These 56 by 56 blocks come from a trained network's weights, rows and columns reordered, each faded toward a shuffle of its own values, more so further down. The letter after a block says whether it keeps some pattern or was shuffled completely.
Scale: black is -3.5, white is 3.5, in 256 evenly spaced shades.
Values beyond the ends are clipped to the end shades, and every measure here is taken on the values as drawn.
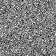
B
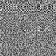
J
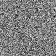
B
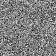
B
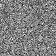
B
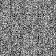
J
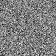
B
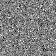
B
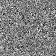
B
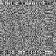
J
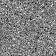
B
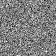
B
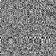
J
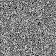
B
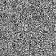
J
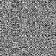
J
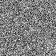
B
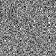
J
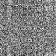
J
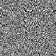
J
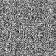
J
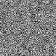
J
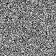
B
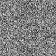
J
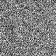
J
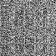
J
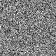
B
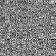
J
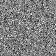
B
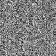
J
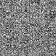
J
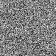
B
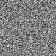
J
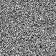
B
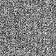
J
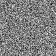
B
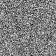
B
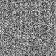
J
